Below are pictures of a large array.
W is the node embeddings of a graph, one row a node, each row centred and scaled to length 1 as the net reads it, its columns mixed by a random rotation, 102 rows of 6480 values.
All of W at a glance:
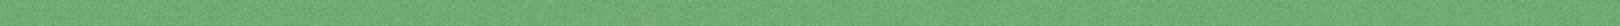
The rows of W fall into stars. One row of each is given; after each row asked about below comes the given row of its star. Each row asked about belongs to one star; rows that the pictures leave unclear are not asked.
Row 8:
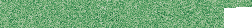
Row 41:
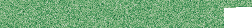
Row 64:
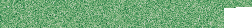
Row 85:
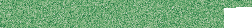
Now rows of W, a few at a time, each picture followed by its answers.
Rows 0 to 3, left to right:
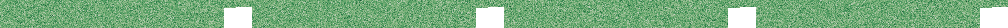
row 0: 64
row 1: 64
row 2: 64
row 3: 85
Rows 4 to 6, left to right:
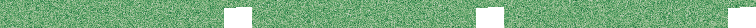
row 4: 85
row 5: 64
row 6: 64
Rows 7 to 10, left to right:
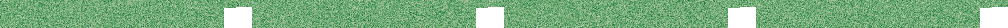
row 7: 64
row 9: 41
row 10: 8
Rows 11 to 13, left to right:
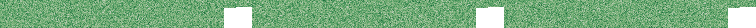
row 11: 85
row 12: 64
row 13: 8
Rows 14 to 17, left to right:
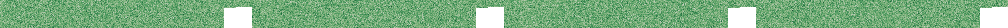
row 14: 8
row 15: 64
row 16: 8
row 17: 64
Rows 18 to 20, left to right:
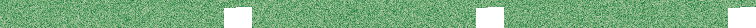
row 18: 85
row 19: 8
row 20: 41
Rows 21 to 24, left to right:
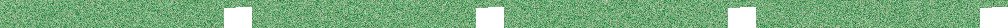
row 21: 8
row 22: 8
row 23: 85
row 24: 41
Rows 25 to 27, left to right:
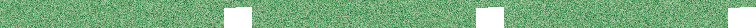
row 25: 85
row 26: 41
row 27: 8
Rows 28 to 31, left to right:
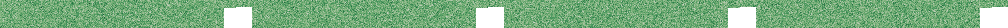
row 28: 8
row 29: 41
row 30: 8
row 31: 41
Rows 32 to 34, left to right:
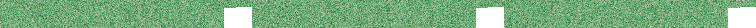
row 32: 64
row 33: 64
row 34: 41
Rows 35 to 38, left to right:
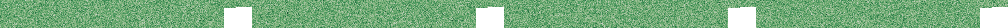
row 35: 64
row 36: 64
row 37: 41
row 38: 41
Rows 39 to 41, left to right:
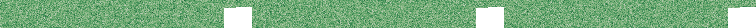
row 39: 41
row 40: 85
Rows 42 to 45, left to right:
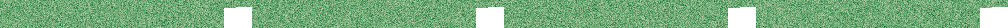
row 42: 64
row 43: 85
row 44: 64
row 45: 8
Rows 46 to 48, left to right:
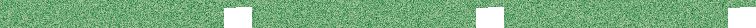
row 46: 85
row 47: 85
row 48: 64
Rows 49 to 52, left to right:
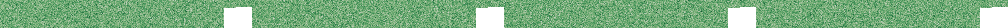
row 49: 8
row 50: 64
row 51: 41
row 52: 8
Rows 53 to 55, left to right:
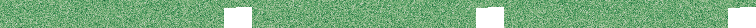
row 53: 64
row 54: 8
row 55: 85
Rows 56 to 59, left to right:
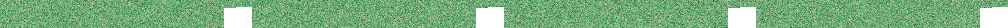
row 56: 8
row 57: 64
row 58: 85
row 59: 85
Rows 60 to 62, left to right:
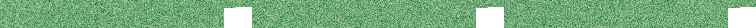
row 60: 8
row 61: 64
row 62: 64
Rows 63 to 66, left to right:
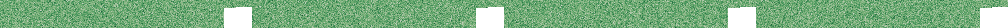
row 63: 8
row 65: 41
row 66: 41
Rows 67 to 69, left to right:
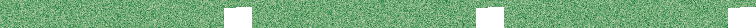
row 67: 85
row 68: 85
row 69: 85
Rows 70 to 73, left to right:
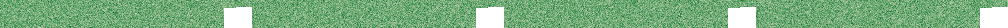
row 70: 41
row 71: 64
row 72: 85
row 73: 64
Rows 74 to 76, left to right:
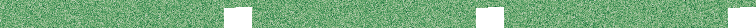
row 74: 8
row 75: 85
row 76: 41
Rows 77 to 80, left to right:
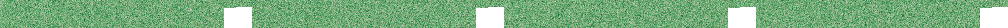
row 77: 8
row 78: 85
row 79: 8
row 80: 85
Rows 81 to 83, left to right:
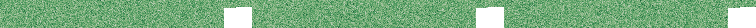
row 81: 41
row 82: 8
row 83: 41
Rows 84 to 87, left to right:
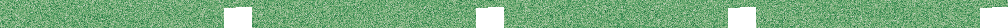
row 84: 8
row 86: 8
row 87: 41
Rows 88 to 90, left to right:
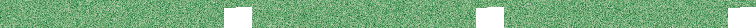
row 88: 64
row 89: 8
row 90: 85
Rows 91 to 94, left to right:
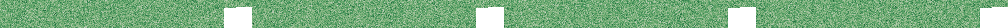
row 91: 85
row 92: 41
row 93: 85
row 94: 64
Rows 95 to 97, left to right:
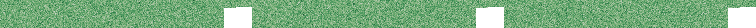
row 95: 41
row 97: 8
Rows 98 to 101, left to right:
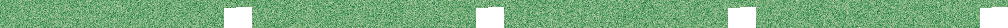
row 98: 41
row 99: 41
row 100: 41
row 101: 8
